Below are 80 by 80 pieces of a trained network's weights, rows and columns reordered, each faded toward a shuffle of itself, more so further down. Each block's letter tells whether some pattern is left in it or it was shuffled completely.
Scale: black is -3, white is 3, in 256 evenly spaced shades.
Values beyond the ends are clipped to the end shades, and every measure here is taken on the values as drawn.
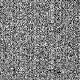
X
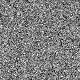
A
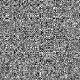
X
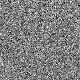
A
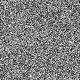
A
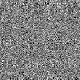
X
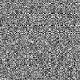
X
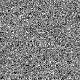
X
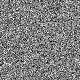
A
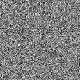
X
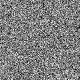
A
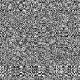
X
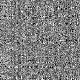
X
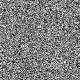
X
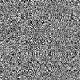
X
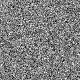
A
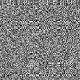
X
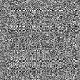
X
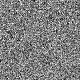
A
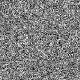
X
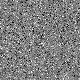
A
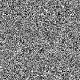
X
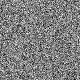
A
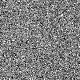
A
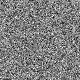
A
